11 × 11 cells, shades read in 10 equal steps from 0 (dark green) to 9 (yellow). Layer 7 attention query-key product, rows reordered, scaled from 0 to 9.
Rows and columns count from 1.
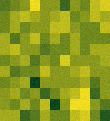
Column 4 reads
9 6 5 7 5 3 4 0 5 4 3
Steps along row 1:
up up up down same down up down up up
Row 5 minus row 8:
2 2 -1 5 -2 -1 -1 1 -2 3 1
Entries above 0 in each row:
11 11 11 11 11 11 11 10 11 10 11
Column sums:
53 55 54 51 54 50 57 65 65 52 56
